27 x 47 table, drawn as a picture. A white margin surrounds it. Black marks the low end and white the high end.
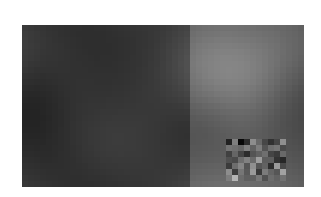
A vertical seam about 60% of the way across splits the table, and the right part is higher. The top right is the ninth with the highest average. The bottom right is the roughest part. An odd patch, rougher than its surroundings, sits in the bottom right.
